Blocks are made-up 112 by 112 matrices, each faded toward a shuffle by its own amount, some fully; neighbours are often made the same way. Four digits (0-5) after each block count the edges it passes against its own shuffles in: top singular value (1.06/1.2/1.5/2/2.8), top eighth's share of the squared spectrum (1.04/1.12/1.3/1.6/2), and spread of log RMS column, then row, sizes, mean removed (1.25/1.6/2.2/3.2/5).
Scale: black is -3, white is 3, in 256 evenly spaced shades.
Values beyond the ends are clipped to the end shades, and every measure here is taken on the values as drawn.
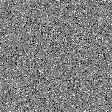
2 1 0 0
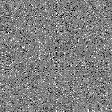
3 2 1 1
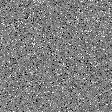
1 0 0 0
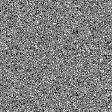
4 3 2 1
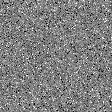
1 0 0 0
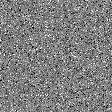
0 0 0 0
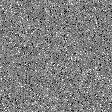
1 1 0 0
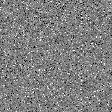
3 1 0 0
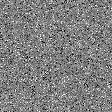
2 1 0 0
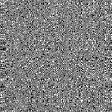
4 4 3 2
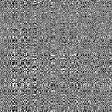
5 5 4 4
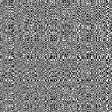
5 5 4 4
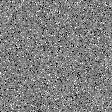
1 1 0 0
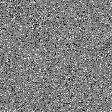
2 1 1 0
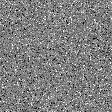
0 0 0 0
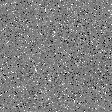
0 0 0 0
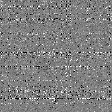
4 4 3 4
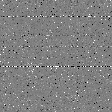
4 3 0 2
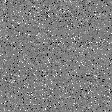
2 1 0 1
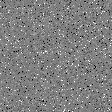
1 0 0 0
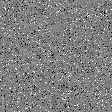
0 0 0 0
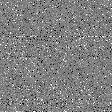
2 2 1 1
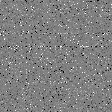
2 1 0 1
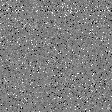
2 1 0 0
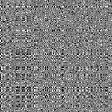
5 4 3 3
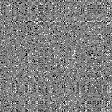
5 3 2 2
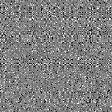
5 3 3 3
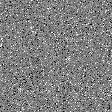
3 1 0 0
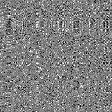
4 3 2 2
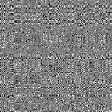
5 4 3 3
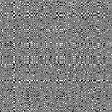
5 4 3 4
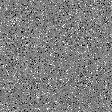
3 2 0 1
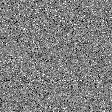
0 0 0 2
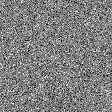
0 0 0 1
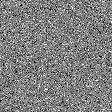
0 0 0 0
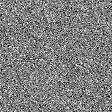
0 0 0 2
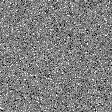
0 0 0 0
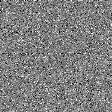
1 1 0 2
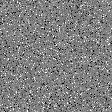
2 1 0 0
